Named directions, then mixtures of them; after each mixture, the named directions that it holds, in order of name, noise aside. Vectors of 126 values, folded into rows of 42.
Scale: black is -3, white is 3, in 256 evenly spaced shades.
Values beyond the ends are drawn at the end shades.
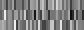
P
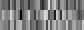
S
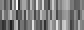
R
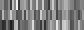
R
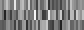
P, S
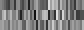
P, S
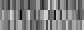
S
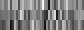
R, S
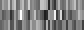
S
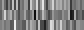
P, R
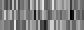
P, R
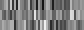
P, R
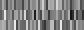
P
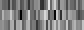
S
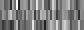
R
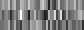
S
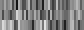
R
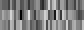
S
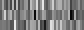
P, R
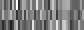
R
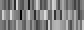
R, S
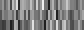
R, S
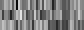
R, S
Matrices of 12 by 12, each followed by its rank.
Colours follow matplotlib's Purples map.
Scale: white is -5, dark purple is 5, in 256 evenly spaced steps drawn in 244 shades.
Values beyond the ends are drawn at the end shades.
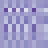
one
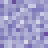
full rank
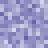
full rank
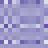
one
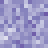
full rank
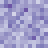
full rank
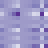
one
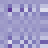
one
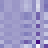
one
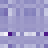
one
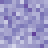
full rank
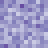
full rank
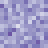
full rank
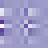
one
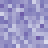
full rank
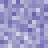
full rank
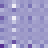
one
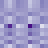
one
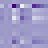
one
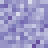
full rank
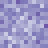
full rank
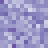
full rank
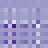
one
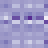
one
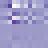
one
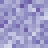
full rank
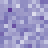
full rank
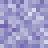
full rank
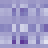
one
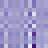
one
